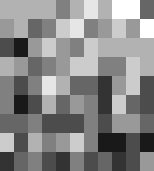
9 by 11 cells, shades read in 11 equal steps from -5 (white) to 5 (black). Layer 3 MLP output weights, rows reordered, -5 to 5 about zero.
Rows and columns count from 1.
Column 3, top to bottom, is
-2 1 -1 1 0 2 0 -2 0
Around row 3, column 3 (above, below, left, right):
1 1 4 -3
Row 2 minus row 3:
-3 -6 2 3 -2 -4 3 1 -1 1 -3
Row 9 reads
3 1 0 2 3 0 2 1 3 2 -1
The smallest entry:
-5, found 3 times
